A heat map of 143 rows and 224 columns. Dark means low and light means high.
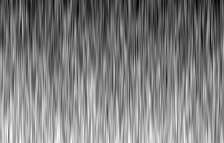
The histogram is bell-shaped. The grain runs up and down. The field climbs toward the bottom.
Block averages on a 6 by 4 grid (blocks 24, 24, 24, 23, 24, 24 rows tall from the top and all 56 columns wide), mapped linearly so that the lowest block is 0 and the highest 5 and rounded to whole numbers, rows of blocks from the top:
0 0 0 0 | 1 1 1 1 | 2 2 2 2 | 3 3 3 3 | 4 4 4 4 | 5 5 5 4
